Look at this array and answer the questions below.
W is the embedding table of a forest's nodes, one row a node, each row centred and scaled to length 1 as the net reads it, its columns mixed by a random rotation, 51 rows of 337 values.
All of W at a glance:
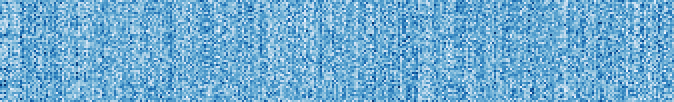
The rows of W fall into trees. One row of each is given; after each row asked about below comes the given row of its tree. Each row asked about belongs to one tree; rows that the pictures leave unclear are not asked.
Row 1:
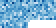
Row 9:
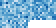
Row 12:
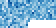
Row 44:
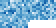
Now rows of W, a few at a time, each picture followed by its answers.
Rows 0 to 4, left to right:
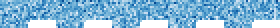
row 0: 44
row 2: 9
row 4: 44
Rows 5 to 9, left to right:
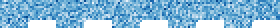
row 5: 9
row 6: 1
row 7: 9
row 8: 12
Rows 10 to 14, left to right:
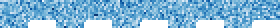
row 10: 9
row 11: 12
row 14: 9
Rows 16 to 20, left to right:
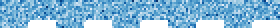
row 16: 9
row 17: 1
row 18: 1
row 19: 12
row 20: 9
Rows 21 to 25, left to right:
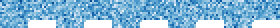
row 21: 1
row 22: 9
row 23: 9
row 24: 12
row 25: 9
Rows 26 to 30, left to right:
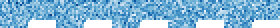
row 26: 12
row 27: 12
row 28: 9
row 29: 44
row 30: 44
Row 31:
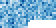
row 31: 9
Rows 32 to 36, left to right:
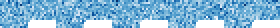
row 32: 12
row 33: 9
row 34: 1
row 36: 12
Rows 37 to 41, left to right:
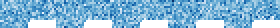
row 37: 44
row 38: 12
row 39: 12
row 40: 1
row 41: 9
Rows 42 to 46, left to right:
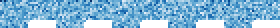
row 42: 1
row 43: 1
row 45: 44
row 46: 1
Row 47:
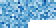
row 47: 44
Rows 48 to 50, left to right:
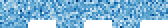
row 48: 44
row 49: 1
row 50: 12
